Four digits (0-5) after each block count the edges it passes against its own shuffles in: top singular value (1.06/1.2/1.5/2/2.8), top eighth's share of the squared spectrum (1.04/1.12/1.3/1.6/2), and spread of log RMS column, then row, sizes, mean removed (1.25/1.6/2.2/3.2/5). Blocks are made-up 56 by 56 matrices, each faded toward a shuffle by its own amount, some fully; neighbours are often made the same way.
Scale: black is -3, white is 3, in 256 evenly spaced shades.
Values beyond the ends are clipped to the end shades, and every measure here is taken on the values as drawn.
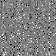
3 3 1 1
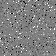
2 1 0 0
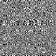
4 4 2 3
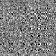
4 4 2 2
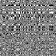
4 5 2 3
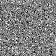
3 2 0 0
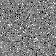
1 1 0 0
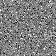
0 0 0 0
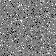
0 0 0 0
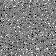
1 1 0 1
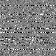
2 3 0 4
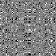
4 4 3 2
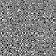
4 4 2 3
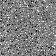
1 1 0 0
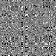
4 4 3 3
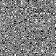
3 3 2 2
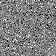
1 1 0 0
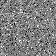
0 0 0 0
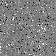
1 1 0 0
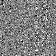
0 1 2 0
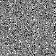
1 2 2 0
